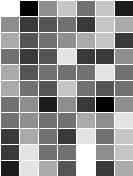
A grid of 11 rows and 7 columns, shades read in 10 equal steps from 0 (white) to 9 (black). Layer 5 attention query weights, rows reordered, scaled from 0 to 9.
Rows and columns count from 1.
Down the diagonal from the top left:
0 7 5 1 5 6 4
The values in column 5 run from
0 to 7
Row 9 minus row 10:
0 2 0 2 1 1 0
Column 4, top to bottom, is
2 5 4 1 5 2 4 5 7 5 6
